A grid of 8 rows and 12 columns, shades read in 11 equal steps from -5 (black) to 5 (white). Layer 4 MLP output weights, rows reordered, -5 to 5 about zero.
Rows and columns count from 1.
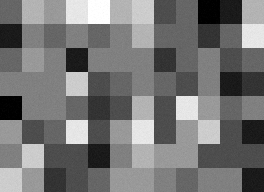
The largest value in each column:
3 3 1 4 5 2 4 1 4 3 0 4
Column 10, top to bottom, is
-5 -3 0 0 1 3 -2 0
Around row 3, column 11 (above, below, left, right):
-1 -4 0 -1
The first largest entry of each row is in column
5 12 2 4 9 4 2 1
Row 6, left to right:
1 -2 -1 4 -2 1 4 -2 1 3 -2 -4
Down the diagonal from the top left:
-1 0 0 3 -3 1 2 0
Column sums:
-7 5 -6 2 -8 1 14 -10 0 -6 -16 -8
